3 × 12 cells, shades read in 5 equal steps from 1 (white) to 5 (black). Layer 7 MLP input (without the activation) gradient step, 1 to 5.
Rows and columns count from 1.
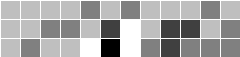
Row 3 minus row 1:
0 1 0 0 -2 3 -2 1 2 1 0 1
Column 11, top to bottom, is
3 2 3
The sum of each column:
6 7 7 7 6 11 5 7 10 9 8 8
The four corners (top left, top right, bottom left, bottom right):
2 2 2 3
